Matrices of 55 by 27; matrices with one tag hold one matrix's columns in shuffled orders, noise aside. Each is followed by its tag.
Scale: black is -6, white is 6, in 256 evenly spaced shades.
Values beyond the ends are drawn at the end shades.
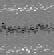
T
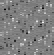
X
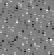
X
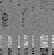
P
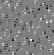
X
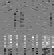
P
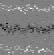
T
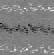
T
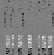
P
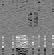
P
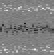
T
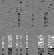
P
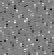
X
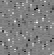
X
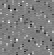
X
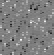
X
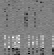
P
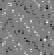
X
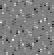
X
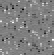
X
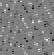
X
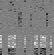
P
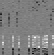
P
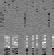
P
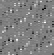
X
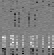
P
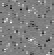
X
